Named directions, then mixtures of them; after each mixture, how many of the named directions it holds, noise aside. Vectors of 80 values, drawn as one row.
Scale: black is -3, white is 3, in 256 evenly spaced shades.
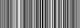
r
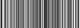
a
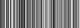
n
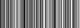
two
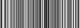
one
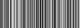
three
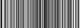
one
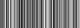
one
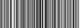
three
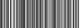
three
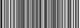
two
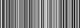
one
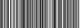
three
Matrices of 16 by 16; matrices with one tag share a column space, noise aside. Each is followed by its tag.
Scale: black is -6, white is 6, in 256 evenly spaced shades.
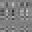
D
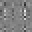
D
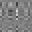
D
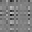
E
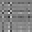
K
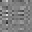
E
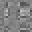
D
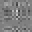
D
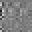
D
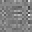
E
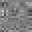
D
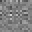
E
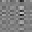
E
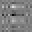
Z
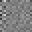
E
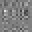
D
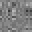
D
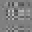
D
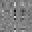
D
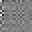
E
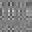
D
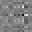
Z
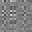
E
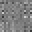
K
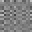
E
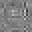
D
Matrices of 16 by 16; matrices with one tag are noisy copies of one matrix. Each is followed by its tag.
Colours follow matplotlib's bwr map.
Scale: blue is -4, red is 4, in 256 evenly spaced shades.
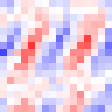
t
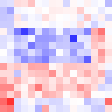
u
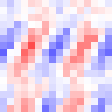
t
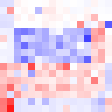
u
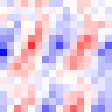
t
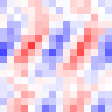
t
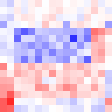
u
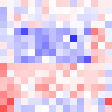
u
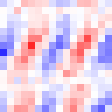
t
